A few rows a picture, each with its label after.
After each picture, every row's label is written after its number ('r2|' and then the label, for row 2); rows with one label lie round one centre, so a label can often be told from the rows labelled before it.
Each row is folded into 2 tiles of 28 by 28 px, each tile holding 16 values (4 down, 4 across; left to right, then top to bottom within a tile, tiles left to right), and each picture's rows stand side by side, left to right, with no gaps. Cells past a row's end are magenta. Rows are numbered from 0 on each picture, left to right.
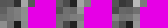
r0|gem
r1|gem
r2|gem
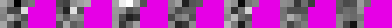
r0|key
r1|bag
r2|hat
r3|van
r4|key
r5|van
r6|gem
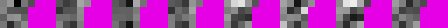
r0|van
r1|gem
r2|gem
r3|gem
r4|hat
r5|key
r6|hat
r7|van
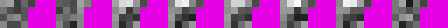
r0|van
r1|gem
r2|hat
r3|hat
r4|hat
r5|hat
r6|hat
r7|van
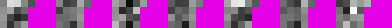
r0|hat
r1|gem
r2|key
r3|gem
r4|hat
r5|gem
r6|bag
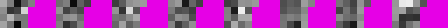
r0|key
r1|van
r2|bag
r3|van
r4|bag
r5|gem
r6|gem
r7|hat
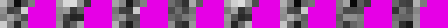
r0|key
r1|hat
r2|key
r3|gem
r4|hat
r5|key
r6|van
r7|gem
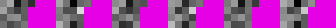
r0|van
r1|key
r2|van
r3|key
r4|van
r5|key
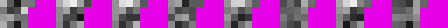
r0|key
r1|hat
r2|hat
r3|van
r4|hat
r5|gem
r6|hat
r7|gem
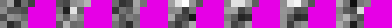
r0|van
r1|bag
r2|gem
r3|hat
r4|hat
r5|hat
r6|key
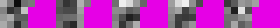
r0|key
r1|gem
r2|hat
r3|hat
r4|bag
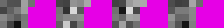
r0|gem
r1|bag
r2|bag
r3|gem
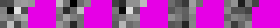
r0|bag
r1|key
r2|bag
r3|gem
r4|van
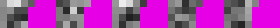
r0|hat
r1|bag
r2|hat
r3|van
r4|gem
